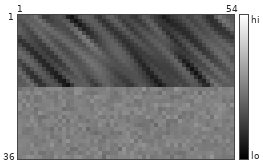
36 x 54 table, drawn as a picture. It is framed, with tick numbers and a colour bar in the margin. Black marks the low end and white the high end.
It is made of 2 by 1 panels. Panel 1,1: low, slanting down to the right. Panel 2,1: middling, fine-grained, faint in contrast.
